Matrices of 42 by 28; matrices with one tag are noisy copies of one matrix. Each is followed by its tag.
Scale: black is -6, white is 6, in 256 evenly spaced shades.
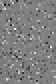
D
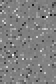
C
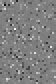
D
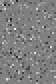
D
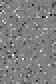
C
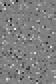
D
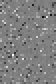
C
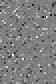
C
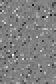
C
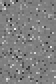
D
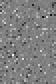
C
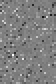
C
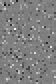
D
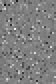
D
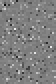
D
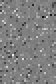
C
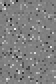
D
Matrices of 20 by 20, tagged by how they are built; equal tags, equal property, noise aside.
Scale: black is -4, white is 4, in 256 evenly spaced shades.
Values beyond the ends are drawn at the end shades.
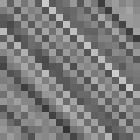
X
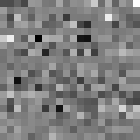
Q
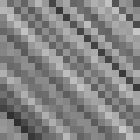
X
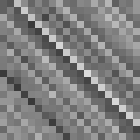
X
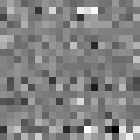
Q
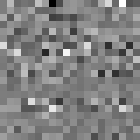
Q
